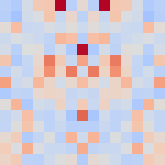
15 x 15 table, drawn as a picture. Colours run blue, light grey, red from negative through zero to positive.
Roughest part: top middle. Seam: none. Histogram: skewed, a long tail of high values. Mirror symmetry: left to right. Odd rows or columns: none.
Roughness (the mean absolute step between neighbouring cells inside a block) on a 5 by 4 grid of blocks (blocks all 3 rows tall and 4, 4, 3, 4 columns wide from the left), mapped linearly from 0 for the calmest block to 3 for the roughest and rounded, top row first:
0 2 2 0
0 3 2 0
1 1 1 1
1 1 0 1
1 1 0 1
